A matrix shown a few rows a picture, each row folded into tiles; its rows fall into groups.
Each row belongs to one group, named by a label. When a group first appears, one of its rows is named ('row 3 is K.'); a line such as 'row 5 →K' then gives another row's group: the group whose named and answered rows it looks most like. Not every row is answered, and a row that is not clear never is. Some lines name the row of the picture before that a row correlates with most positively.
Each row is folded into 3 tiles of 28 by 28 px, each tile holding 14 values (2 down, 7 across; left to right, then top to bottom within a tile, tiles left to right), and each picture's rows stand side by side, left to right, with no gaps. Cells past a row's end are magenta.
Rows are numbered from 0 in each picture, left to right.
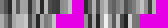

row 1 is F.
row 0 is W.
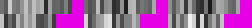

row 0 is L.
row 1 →W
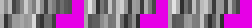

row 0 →L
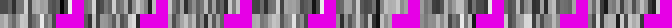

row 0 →W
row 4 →F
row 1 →F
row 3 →W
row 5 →W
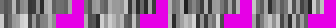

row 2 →W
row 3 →W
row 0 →W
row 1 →L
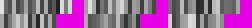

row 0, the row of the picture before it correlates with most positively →3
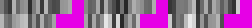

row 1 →F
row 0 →W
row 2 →W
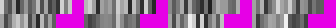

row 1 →L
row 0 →W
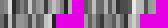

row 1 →F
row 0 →F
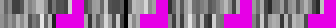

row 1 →F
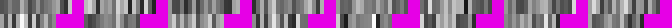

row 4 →L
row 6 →W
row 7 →L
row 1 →L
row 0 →F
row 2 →W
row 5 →L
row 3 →F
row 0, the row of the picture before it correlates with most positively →2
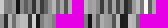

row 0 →F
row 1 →F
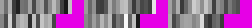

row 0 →F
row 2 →L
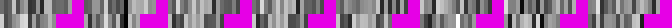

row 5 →L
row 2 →L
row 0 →W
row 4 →L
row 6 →F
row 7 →F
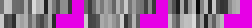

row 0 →L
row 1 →L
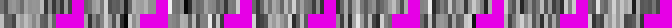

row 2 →W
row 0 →L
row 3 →L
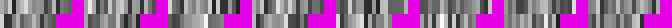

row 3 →L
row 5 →F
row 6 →W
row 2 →L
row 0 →L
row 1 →L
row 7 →F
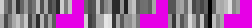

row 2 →F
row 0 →W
